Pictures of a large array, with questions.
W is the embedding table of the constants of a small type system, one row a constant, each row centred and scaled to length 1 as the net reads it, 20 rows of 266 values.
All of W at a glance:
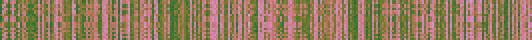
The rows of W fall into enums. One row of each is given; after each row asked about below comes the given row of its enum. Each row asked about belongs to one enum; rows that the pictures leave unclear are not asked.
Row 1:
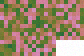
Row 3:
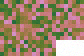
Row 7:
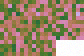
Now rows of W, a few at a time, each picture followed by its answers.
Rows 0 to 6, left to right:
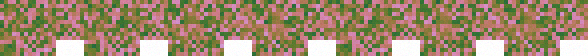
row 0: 1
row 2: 3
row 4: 1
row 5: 3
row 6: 3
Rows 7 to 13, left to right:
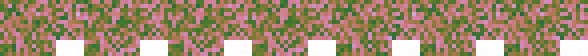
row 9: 1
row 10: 1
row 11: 7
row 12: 7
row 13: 7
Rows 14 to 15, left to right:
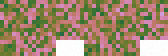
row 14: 1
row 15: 7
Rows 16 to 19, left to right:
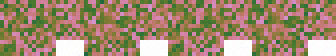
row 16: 1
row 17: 3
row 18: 1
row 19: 3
